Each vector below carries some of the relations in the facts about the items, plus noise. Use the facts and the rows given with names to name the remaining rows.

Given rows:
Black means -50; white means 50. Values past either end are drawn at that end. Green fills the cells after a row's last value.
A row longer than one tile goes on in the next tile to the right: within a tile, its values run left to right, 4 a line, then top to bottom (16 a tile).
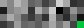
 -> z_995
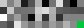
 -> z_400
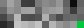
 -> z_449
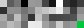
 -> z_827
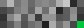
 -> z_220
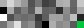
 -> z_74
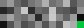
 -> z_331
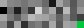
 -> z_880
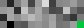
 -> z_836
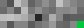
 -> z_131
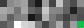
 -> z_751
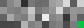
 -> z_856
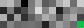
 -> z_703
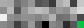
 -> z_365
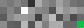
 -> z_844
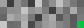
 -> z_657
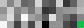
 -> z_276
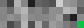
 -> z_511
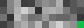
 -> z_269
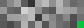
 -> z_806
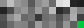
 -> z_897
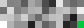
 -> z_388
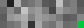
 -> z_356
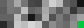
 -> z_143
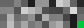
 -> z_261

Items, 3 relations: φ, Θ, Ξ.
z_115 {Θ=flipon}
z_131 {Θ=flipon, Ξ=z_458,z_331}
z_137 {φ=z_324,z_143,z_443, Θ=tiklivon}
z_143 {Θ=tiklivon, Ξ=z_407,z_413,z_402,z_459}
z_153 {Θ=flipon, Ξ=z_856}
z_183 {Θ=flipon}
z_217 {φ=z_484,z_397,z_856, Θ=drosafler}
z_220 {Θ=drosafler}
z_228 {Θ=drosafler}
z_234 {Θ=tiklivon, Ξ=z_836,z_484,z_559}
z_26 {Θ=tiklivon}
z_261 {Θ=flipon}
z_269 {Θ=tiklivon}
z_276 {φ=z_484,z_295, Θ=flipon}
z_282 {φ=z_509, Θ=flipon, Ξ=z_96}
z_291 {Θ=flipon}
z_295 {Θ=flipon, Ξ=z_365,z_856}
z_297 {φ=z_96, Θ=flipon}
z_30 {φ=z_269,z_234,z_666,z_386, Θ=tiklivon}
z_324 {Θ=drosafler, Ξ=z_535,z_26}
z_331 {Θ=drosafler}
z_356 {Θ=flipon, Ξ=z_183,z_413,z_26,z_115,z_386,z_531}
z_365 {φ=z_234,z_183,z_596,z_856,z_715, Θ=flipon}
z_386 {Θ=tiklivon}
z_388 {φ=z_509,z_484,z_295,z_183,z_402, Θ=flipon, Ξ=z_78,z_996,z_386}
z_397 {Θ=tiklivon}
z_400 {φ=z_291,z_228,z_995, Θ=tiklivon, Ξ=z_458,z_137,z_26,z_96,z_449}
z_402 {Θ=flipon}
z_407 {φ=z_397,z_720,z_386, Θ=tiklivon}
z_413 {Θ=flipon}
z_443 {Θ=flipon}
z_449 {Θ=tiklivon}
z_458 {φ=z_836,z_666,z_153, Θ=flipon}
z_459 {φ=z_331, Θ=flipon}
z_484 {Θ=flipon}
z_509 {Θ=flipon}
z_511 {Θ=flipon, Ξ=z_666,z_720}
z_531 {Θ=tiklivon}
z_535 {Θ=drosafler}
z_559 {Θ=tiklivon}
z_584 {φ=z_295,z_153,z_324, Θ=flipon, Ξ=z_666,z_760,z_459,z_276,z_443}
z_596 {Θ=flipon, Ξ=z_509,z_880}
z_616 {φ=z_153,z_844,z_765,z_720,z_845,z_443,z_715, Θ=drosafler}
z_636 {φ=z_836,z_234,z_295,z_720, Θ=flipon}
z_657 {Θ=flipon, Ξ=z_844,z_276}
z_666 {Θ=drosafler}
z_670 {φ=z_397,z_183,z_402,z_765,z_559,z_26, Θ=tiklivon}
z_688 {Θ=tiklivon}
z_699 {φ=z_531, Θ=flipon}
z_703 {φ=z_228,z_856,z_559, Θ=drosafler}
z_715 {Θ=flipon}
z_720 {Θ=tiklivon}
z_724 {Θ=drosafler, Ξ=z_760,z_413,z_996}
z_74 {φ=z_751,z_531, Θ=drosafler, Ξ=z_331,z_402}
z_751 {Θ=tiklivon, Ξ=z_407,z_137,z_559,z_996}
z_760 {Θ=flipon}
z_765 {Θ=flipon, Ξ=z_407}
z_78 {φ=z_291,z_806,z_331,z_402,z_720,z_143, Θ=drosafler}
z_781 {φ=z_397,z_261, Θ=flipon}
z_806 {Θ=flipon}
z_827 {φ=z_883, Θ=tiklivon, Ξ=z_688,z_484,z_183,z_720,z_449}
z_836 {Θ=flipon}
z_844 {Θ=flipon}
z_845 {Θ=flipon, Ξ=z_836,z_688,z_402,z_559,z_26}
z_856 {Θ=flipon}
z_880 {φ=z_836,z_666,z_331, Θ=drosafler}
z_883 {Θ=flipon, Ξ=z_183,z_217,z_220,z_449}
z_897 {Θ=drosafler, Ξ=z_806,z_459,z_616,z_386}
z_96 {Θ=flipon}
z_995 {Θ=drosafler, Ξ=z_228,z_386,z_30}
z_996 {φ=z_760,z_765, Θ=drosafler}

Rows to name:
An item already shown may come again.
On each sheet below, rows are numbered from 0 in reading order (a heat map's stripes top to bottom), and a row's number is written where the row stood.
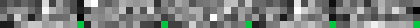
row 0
z_234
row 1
z_78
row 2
z_856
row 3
z_234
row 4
z_720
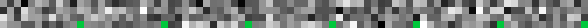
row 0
z_459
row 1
z_153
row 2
z_531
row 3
z_386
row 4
z_74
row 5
z_282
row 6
z_616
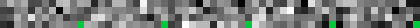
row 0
z_666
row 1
z_883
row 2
z_531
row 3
z_781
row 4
z_324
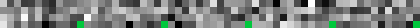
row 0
z_584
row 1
z_365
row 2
z_836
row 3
z_827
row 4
z_217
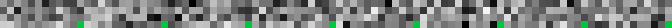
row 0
z_407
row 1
z_295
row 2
z_559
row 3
z_670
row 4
z_458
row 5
z_699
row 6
z_30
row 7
z_484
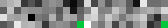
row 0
z_137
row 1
z_388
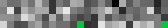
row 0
z_636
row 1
z_531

